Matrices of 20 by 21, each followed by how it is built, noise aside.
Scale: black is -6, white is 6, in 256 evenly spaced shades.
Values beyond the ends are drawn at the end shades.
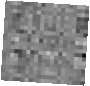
low rank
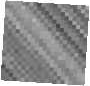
Toeplitz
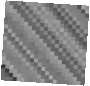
Toeplitz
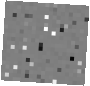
sparse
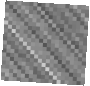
Toeplitz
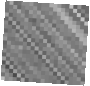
Toeplitz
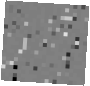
sparse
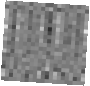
low rank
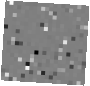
sparse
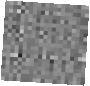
low rank
